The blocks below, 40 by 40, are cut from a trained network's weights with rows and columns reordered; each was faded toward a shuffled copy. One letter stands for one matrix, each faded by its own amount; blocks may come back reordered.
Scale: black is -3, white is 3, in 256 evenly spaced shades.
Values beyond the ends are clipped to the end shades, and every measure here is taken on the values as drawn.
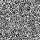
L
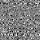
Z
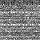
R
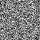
L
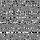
Z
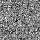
L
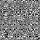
Z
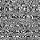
Z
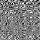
Z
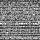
R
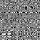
Z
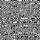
Z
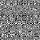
Z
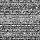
R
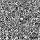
L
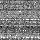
R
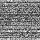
R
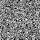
L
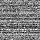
R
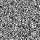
L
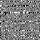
Z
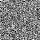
L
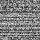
R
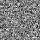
L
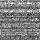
R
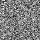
L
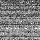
R
